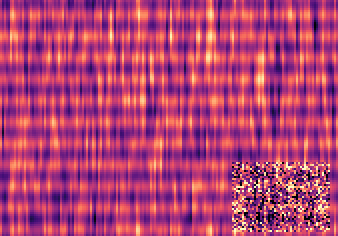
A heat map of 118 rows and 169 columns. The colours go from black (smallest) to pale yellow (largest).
Slope: none. Mirror symmetry: none. Stripes: horizontal, repeating 11 times. Histogram: bell-shaped. Odd patch: rougher, in the bottom right. Roughest part: bottom right.
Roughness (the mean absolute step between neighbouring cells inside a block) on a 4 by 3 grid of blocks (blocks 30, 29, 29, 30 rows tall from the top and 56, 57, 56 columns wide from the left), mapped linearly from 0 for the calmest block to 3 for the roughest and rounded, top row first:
0 0 0
0 0 0
0 0 1
0 0 3
